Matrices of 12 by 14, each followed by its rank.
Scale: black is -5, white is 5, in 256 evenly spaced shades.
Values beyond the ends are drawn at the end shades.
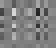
one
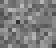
full rank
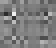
two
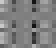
one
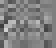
two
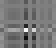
one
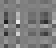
one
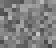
full rank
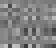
two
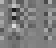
two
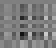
one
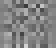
two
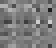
two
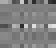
one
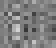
two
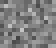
full rank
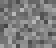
full rank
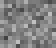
full rank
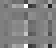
one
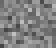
full rank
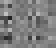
two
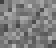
full rank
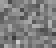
full rank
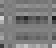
one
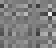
two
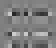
one
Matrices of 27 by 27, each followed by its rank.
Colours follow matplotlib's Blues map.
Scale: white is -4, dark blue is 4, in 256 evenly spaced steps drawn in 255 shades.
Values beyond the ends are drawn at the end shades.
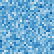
full rank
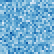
full rank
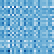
two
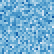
full rank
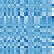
two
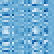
two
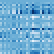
two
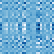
two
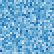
full rank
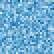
full rank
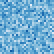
full rank
